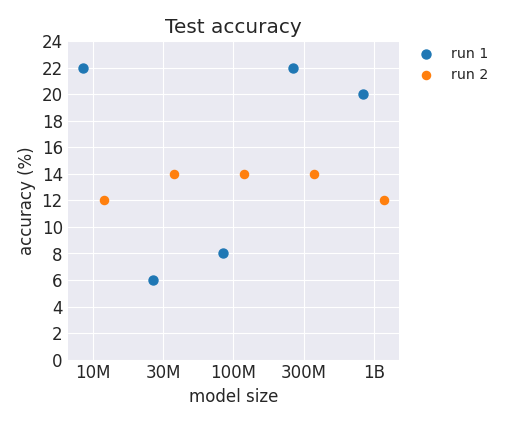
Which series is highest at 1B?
run 1
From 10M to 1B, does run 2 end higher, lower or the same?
the same
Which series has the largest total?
run 1
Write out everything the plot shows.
Title: Test accuracy
x-axis: model size, ticks 10M 30M 100M 300M 1B
y-axis: accuracy (%), ticks 0 2 4 6 8 10 12 14 16 18 20 22 24
Legend: run 1, run 2
Values:
run 1: 22 6 8 22 20
run 2: 12 14 14 14 12
